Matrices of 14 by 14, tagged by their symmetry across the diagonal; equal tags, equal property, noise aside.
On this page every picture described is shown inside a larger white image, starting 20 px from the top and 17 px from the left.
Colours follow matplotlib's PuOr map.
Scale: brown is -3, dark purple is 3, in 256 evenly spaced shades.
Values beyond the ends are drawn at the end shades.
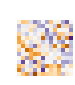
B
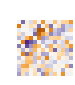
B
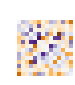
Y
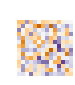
Y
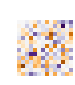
B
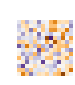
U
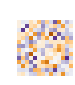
Y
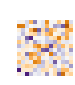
U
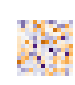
U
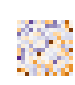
Y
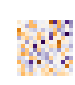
U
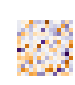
B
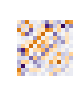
Y
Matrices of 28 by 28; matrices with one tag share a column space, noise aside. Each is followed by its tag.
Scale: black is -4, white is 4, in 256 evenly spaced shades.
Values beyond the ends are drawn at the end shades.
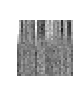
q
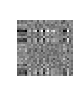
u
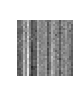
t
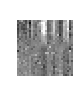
q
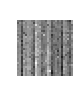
t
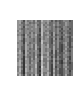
t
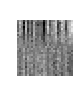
q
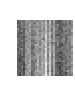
t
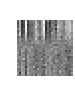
q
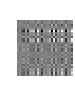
u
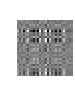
u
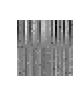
q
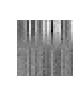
q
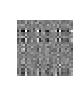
u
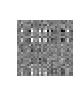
u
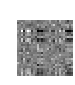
u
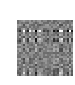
u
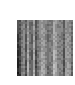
t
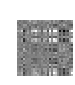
u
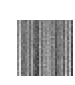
t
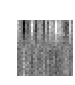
q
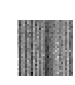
t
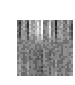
q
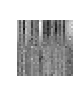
q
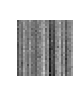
t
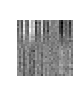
q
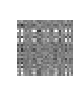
u
